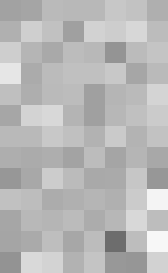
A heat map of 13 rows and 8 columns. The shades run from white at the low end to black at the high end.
Odd patch: rougher, in the bottom right. Average level on the scale: 30%. Mirror symmetry: none. Roughest part: bottom right.
